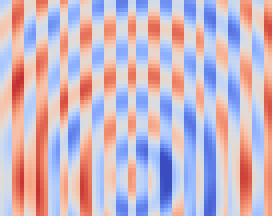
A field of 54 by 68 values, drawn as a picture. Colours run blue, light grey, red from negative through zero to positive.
Upright stripes repeat 12 times across the table. On average the colour sits 50% of the way up the scale. The bottom middle is the ninth with the lowest average. There are no lone odd cells. Concentric rings centre on the bottom middle.
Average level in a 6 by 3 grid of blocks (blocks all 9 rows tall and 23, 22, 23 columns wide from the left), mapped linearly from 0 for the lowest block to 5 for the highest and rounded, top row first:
322 / 322 / 532 / 322 / 402 / 502
